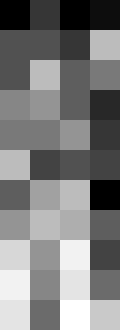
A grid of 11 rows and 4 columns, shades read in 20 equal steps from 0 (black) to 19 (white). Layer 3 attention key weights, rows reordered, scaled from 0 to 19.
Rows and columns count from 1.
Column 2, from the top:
4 6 14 11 9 5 12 14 11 10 8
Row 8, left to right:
11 14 13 7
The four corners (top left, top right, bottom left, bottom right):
0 1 17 15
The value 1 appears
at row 1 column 4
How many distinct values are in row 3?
4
